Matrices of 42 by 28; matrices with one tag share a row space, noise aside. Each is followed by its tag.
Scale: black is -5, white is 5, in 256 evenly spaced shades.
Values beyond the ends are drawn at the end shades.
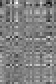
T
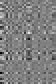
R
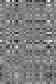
T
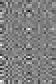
R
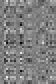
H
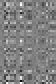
H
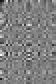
R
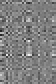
R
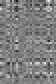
T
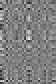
R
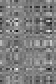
T
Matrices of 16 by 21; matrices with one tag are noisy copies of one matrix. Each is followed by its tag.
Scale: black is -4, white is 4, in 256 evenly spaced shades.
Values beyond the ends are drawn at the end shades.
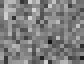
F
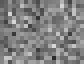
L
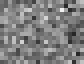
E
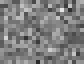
E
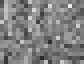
F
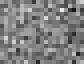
E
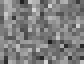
F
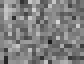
F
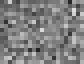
L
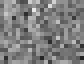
F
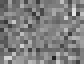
L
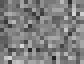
L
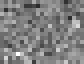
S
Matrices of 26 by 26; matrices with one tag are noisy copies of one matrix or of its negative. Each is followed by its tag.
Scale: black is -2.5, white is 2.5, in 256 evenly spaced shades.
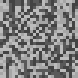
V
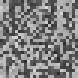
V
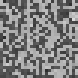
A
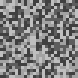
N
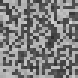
A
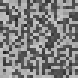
A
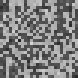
V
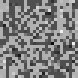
V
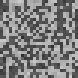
V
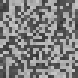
V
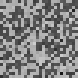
N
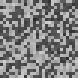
N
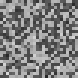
N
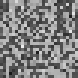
V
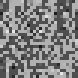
V
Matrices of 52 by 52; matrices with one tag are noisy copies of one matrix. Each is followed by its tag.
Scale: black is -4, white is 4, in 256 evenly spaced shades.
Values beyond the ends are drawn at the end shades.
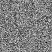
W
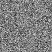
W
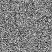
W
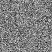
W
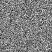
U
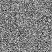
W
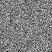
U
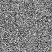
W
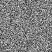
U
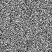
U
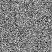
W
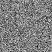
W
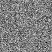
W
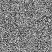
W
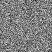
U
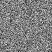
U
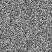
U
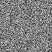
U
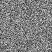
U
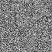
W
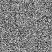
W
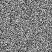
U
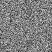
U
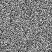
U
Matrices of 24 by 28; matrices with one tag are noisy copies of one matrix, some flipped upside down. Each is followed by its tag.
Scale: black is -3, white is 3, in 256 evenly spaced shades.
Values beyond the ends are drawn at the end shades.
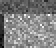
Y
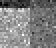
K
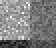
K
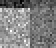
K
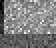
Y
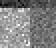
K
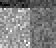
K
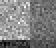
K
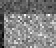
Y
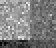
K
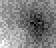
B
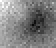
B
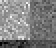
K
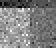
K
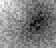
B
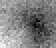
B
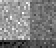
K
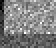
Y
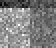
K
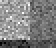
K
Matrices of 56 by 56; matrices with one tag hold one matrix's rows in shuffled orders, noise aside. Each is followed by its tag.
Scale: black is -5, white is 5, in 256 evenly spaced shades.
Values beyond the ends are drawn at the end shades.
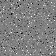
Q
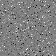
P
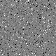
P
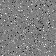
P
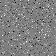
P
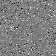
Q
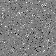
P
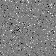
Q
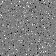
P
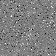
Q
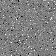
Q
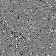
Q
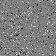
Q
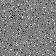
Q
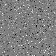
P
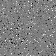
Q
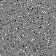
P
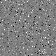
P
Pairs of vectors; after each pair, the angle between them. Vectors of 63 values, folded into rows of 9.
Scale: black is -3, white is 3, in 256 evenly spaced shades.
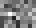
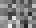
partly opposed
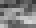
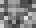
partly aligned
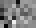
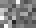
nearly opposite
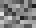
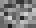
partly aligned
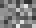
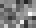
partly aligned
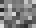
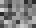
nearly opposite
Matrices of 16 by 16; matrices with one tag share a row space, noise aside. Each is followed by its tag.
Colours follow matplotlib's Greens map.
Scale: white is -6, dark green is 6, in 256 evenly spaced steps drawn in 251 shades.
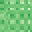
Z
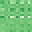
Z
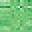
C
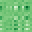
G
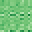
Z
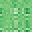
G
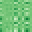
G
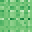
Z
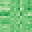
C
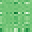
G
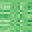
C
